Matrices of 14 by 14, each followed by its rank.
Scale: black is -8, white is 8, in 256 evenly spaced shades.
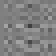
two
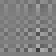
one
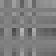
one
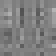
two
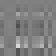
one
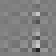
one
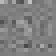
two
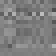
two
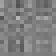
two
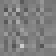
two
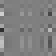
one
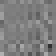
two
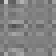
two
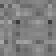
two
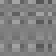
one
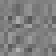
two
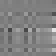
one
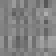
two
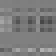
one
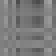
one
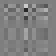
one
